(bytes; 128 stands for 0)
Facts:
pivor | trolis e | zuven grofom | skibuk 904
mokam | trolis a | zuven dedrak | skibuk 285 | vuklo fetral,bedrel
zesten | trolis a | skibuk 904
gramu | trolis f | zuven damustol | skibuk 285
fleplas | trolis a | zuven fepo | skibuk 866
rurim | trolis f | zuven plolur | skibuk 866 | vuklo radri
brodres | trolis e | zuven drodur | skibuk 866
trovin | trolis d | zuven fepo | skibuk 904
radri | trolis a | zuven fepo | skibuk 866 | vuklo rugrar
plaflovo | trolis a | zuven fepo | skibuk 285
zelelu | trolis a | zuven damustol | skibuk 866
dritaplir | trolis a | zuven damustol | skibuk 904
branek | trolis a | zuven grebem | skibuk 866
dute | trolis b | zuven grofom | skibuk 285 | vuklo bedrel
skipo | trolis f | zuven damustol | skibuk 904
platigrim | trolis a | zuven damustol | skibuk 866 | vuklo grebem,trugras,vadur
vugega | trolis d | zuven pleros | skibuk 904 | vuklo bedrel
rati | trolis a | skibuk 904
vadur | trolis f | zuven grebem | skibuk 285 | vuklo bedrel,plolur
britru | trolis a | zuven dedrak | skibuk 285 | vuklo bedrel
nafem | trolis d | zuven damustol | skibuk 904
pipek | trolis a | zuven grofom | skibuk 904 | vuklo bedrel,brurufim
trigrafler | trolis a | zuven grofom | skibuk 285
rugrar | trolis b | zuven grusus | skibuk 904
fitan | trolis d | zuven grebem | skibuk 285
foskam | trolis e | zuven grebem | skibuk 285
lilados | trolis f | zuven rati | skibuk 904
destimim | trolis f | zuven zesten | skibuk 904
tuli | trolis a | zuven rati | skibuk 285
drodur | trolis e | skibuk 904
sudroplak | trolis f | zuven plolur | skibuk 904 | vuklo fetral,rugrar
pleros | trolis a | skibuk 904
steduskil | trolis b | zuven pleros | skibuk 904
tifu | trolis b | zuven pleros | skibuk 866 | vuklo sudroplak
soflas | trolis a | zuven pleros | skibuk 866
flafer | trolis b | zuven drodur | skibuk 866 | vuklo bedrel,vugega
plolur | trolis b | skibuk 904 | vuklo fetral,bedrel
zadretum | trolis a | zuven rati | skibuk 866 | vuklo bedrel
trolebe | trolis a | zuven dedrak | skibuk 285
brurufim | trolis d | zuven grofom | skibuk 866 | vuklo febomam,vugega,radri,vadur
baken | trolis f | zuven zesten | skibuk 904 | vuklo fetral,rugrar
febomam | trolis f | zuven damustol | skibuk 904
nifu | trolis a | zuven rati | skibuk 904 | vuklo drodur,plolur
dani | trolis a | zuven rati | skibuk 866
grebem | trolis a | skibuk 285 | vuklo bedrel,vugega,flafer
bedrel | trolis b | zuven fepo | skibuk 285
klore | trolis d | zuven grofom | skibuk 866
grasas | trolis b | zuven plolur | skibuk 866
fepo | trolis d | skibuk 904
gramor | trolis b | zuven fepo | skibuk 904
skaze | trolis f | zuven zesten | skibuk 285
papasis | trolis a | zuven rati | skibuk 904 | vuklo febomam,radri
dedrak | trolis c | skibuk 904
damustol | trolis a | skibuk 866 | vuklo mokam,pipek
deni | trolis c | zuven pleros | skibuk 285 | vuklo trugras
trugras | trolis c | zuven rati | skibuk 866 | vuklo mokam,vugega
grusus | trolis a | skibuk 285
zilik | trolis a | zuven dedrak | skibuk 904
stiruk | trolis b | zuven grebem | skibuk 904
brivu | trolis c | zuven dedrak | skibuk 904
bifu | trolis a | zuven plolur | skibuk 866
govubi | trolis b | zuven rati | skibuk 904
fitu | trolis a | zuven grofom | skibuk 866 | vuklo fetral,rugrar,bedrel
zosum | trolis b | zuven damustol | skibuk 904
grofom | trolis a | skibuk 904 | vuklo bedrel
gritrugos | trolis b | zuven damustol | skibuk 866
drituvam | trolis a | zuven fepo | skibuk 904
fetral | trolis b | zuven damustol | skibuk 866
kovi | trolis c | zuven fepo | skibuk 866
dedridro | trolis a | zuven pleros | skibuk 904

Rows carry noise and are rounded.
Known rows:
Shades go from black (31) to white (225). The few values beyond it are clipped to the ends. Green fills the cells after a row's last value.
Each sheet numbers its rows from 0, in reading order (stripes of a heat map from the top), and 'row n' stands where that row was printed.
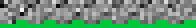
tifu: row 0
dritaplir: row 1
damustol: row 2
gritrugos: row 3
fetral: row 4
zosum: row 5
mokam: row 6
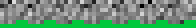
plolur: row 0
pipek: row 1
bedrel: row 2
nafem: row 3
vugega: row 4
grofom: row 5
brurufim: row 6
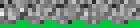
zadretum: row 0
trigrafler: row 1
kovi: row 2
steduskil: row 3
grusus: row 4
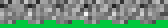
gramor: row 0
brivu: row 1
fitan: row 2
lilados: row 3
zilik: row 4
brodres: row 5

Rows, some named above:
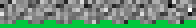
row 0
rati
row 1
fetral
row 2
nafem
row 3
sudroplak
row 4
fleplas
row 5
dani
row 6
tifu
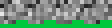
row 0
trugras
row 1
brivu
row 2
dute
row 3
kovi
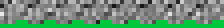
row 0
govubi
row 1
zelelu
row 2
grasas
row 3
fleplas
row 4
drituvam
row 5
fepo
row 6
rati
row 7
destimim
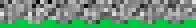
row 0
govubi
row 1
drodur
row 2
grasas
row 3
platigrim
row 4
tuli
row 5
destimim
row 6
gramu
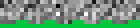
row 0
dute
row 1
skipo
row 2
papasis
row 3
nifu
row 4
dute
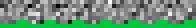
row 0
foskam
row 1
deni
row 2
rurim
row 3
febomam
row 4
fitu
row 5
rugrar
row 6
zadretum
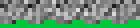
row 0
plaflovo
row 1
dritaplir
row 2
britru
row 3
tuli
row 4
pivor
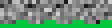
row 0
flafer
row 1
baken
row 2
dedrak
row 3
radri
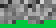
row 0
trovin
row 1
grebem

